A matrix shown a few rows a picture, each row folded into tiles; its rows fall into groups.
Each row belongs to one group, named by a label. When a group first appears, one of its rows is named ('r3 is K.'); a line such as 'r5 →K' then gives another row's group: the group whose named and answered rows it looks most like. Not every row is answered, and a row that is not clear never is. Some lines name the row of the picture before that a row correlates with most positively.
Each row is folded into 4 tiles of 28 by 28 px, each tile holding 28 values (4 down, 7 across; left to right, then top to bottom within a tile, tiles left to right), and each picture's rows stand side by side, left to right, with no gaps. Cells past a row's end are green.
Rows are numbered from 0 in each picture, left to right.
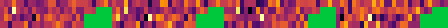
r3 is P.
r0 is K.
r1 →K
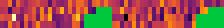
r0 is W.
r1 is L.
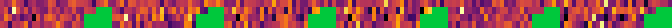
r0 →K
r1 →W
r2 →L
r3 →L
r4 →K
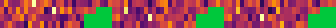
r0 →P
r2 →K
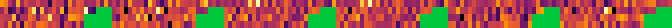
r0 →W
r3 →P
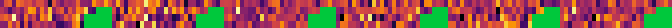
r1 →P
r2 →K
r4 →L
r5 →K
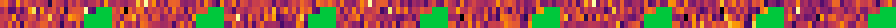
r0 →W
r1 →P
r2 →W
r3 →P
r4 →L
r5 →P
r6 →L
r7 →K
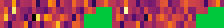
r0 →K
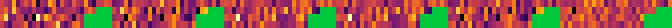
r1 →L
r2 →W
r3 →W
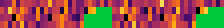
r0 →L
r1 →L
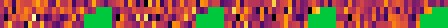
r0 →P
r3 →L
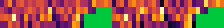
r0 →W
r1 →W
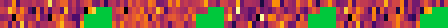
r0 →L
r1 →P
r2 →K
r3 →L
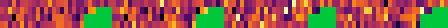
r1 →L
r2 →W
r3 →W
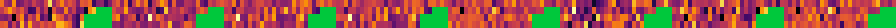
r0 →L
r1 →K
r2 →W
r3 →W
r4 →P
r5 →K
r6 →L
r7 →P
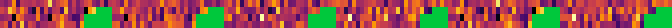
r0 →L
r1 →L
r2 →K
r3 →W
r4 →L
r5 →W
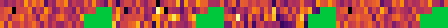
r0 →P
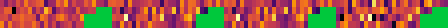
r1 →W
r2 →W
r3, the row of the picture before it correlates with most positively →3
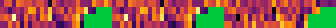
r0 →W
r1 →W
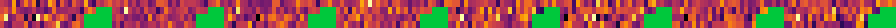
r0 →K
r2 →K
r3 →P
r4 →W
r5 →P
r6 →L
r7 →W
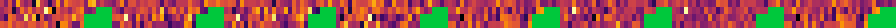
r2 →W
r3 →P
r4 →L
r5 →K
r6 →K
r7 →L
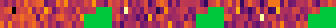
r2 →K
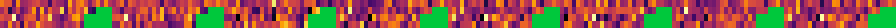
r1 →W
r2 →L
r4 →K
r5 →P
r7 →K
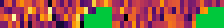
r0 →W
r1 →L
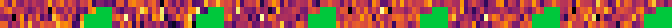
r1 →W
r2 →K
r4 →K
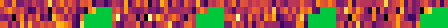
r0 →L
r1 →K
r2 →W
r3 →L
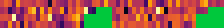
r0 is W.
